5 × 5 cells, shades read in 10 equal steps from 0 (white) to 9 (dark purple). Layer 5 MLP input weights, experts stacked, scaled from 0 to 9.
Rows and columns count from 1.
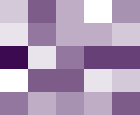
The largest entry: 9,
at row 3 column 1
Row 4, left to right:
0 6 6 1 2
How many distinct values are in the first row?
5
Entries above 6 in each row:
0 0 3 0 0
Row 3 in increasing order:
1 5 7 7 9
